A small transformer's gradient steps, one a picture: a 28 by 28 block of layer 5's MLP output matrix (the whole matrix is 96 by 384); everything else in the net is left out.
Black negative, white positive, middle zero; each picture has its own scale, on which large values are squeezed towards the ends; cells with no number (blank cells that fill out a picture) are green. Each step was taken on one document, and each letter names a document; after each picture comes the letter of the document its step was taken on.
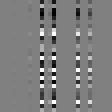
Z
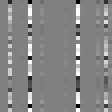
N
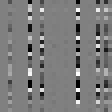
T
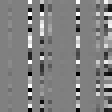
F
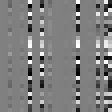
F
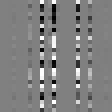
Z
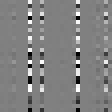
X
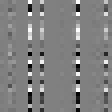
X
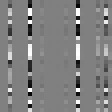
N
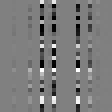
Z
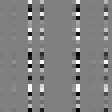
X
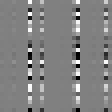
X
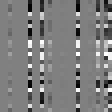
F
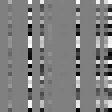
F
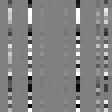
N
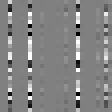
N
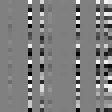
F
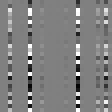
N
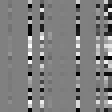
F
